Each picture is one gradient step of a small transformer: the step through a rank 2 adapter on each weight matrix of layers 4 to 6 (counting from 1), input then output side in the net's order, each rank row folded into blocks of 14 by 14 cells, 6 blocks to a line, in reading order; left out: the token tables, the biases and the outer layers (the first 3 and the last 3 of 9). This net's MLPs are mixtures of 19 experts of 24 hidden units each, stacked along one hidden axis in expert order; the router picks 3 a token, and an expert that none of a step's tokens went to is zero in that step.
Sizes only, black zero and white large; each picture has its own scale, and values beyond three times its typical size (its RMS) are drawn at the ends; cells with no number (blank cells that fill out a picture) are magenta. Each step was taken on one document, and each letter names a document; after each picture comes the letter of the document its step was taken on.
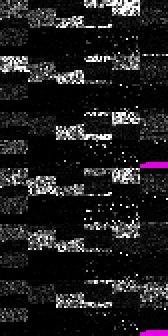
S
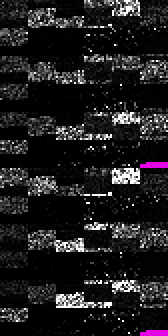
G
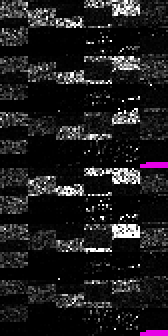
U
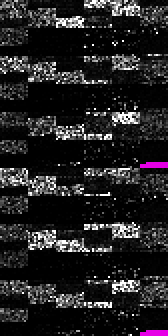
G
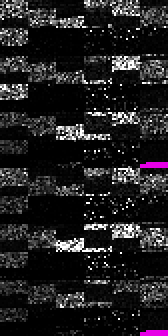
G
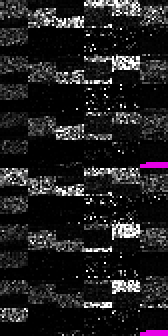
G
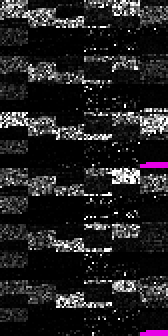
G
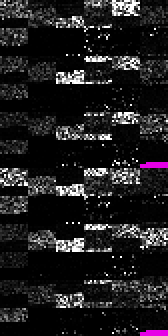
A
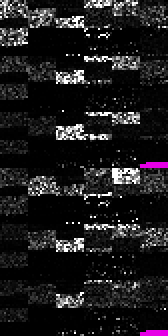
A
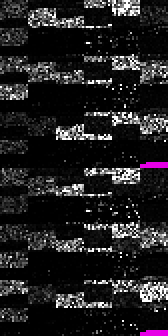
S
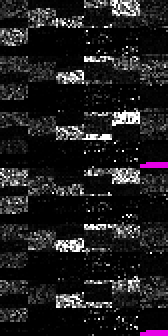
U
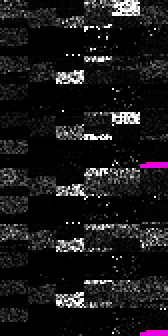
A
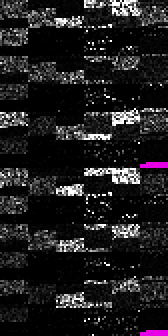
U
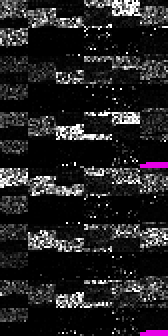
A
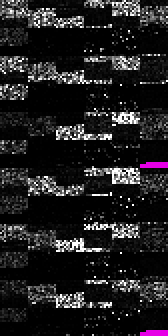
G
